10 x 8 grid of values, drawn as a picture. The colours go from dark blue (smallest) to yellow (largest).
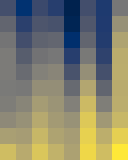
The bottom middle is the calmest part. The ninth with the highest average is the bottom right. The top middle is the ninth with the lowest average. Values rise toward the bottom.
